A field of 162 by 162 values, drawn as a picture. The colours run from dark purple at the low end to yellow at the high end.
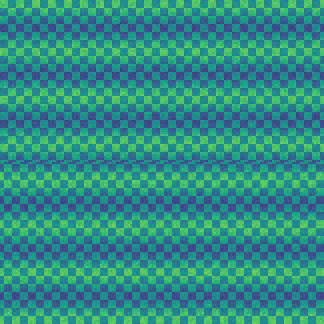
There is no overall slope. It looks the same turned upside down. Stripes running across repeat 7 times from top to bottom. On average the colour sits 50% of the way up the scale. No seam splits the table.
